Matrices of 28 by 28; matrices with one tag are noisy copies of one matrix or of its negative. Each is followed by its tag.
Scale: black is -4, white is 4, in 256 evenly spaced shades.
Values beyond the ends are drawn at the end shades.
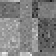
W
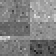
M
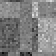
W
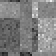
W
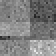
M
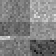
M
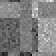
W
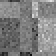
W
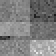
M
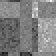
W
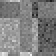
W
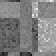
W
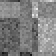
W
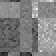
W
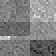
M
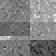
M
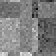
W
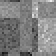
W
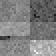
M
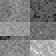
M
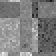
W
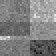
M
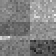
M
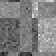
W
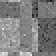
W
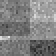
M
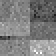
M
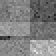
M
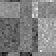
W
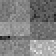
M
